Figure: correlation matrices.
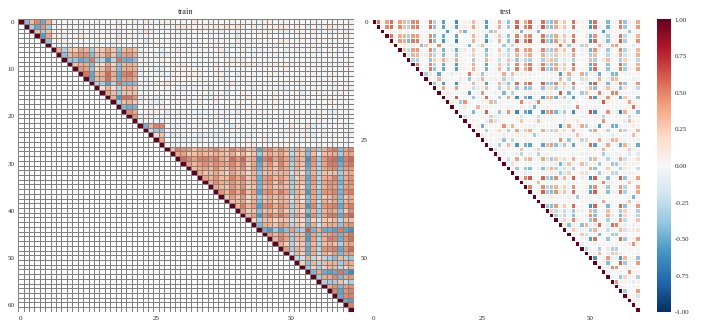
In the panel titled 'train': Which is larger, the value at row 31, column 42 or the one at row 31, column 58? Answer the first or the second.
the second
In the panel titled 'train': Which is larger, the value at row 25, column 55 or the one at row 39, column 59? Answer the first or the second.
the first
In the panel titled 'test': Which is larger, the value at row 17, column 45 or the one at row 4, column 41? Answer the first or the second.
the first
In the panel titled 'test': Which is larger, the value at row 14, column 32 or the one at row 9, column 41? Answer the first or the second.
the first
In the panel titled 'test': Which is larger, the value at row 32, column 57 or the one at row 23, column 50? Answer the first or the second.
the first
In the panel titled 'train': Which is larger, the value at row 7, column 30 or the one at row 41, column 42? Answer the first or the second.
the second
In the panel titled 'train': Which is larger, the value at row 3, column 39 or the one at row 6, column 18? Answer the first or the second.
the first
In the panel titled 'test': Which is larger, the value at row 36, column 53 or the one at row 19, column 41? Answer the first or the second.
the second
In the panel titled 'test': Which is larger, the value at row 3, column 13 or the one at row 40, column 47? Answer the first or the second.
the first
